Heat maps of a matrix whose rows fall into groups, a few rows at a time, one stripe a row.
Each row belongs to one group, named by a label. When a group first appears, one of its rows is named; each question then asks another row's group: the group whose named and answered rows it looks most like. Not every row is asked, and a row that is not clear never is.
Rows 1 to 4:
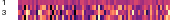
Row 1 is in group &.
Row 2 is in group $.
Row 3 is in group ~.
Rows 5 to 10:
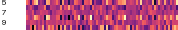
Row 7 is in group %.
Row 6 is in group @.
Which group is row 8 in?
~
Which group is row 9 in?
&
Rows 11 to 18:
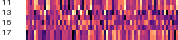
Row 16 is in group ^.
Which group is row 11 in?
~
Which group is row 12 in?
~
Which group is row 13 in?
^
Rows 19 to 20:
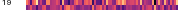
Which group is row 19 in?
~
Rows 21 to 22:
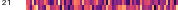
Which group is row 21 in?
%
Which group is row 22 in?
~
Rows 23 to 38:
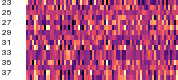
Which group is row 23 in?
^
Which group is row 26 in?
~
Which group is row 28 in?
~
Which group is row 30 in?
@
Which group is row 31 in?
%
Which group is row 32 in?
~
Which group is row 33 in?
@
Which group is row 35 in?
$
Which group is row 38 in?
~
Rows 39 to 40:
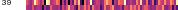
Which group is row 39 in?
~
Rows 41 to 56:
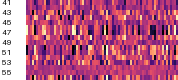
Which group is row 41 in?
@
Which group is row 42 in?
@
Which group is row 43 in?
$
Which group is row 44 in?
~
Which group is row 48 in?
~
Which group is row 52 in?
~
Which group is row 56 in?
$
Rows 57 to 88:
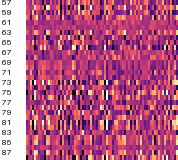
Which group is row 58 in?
~
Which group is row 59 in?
%
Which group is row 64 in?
@
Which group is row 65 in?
%
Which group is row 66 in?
^
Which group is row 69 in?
^
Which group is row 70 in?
^
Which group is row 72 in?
^
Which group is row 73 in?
$
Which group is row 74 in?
@
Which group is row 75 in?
&
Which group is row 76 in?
$
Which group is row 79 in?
%
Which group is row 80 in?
~
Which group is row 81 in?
$
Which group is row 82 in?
$
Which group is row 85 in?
~
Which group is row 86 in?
%
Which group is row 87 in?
~
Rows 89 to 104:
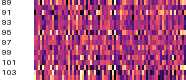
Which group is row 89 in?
$
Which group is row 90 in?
@
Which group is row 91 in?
&
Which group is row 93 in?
@
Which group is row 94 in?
@
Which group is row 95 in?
$
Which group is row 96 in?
%
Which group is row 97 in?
%
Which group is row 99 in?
@
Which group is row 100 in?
^
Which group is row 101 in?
@
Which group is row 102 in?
$
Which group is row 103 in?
^
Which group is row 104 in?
^
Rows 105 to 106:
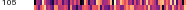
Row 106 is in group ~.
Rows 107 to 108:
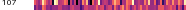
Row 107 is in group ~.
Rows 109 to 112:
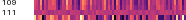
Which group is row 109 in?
%
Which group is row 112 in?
^
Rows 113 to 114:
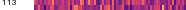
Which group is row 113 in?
^
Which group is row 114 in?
@
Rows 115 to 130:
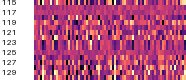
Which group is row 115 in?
$
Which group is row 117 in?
&
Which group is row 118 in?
@
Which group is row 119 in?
~
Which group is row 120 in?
%
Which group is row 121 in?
%
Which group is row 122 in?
~
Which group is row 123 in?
@
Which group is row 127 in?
$
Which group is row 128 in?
&
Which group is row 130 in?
$
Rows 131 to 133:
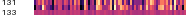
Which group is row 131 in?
&
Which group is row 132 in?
&
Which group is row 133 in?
&
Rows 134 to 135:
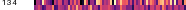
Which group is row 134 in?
&
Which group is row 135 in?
@
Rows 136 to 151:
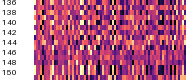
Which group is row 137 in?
&
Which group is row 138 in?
^
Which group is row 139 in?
~
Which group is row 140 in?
^
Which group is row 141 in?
$
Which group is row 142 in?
^
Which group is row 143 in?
&
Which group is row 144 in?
~
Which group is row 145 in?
^
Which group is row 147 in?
@
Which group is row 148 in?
@
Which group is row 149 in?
^
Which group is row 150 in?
^
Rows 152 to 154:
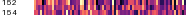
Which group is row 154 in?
%
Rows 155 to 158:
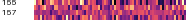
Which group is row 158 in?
%
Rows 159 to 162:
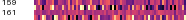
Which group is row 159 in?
@
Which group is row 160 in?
^
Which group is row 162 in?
~
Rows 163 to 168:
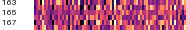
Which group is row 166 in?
%
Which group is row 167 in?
&
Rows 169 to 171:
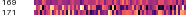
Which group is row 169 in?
&
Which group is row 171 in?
$
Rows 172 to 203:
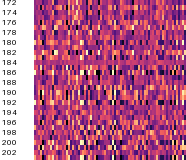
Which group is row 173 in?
$
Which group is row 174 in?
@
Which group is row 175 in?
@
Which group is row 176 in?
$
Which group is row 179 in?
@
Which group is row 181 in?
@
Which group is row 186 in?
^
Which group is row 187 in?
@
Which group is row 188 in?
@
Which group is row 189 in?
&
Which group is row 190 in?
$
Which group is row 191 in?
$
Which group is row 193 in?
@
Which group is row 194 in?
%
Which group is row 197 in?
^
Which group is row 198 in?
&
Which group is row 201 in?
$
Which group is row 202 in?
%
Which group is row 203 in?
^
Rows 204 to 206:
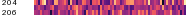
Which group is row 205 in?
@
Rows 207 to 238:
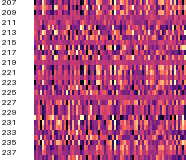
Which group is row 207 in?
&
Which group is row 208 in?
~
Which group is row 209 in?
&
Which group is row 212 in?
^
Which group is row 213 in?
~
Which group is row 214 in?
%
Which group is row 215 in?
&
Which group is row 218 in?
~
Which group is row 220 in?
&
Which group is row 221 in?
&
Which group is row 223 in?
&
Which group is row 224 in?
@
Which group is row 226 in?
&
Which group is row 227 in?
$
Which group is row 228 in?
@
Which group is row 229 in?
@
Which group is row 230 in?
^
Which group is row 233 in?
@
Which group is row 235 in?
$
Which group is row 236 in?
&
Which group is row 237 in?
&
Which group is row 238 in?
@
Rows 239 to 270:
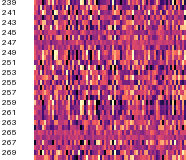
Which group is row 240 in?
%
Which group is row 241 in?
~
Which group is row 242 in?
@
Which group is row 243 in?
~
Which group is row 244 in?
$
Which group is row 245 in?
%
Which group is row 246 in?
$
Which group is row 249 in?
~
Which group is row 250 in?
~
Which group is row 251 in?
$
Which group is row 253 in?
%
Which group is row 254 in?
~
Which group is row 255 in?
%
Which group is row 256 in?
$
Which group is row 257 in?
~
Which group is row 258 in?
$
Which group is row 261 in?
^
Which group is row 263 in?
~
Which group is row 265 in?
&
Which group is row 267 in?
&
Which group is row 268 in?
%
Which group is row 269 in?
$
